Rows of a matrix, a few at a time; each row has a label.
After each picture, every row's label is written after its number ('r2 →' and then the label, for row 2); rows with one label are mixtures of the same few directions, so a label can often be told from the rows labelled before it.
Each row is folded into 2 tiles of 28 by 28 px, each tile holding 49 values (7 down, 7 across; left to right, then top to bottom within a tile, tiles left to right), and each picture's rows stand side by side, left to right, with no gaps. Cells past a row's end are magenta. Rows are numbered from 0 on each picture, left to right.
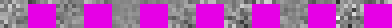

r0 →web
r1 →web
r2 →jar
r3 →jar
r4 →jar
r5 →jar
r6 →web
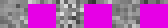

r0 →jar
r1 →web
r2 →jar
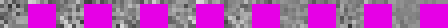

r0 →web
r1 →jar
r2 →jar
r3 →jar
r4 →jar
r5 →jar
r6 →web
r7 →jar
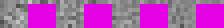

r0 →jar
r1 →web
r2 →web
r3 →web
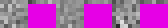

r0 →web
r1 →web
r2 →jar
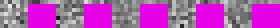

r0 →web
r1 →web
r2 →web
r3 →web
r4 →jar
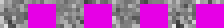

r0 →jar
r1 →jar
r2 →jar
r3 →jar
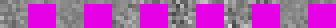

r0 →web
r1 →jar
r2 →jar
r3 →web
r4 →jar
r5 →jar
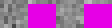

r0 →web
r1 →jar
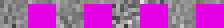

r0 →web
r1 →jar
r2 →web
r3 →web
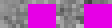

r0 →jar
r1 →jar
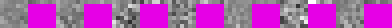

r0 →jar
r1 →jar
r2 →jar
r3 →web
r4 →web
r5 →jar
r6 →jar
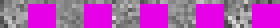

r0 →jar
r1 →jar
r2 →web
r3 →jar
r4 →jar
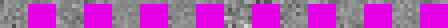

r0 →web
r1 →jar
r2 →web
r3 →web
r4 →jar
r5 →web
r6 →jar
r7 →web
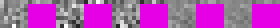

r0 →web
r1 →jar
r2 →jar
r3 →jar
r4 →jar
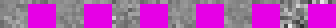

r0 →jar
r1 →jar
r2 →web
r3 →jar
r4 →jar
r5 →jar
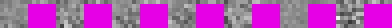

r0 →jar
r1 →jar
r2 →jar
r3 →jar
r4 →jar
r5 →web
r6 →web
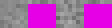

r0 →jar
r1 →web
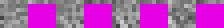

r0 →web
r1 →jar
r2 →jar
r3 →jar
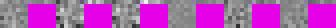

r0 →web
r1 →jar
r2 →jar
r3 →web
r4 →web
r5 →jar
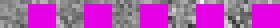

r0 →jar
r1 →jar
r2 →web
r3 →jar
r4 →jar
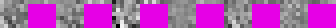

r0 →jar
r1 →jar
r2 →jar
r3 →jar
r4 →jar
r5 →web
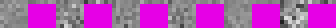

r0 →web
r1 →jar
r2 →web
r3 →web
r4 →jar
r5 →jar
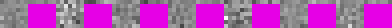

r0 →web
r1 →web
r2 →jar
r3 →web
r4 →web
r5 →jar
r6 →web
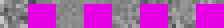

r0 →jar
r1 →web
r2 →jar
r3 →jar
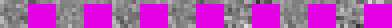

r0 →jar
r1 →web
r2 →jar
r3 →jar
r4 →jar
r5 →jar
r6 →jar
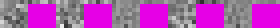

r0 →jar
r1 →jar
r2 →web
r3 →jar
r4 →web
